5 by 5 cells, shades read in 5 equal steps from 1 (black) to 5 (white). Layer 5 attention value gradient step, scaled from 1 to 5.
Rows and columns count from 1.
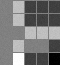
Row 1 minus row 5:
0 -1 0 0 1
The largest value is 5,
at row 5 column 2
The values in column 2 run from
3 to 5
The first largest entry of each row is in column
2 2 3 2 2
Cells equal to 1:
1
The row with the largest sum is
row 3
